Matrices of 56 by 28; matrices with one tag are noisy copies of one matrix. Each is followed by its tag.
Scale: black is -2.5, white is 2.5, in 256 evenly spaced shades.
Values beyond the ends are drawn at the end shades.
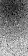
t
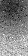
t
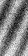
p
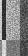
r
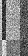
r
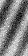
p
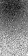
t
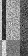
r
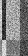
r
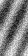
p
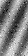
p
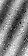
p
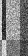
r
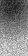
t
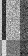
r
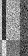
r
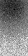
t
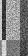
r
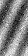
p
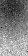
t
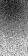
t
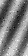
p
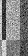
r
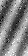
p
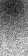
t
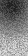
t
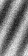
p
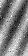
p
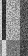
r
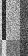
r
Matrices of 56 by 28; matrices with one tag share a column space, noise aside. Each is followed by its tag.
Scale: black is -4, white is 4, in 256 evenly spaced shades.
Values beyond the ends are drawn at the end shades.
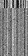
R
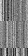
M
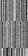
M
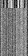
R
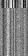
R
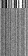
R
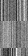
M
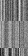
M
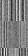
M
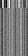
R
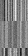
M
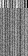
R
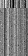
R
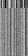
R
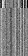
R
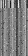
R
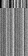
R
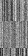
M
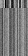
R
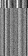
R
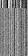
R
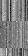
M
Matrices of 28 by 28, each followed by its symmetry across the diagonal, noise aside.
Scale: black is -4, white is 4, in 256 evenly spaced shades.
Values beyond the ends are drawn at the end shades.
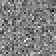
neither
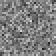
symmetric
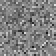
symmetric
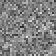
neither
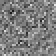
symmetric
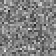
neither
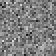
neither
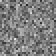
neither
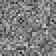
symmetric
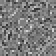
symmetric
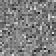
neither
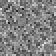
symmetric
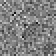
symmetric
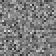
neither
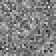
symmetric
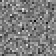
neither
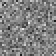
symmetric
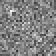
symmetric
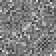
symmetric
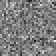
neither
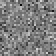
neither
